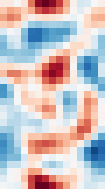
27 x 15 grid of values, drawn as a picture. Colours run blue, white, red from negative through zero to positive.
There is no overall slope. No lone cell stands out from its neighbours. The bottom right is the ninth with the lowest average.
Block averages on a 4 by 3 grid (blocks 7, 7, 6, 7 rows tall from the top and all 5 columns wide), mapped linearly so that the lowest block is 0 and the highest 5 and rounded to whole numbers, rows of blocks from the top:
222
250
134
250
